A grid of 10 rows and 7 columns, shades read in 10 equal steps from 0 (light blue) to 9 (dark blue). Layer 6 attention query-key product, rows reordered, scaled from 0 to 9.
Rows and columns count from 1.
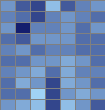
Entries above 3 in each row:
4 6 4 4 6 3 4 3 3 2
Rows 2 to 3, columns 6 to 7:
4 5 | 5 3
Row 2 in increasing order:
3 4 4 4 5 5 7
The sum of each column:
41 46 35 45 29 38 44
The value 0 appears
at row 9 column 3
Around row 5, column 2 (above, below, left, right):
6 5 4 5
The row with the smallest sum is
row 10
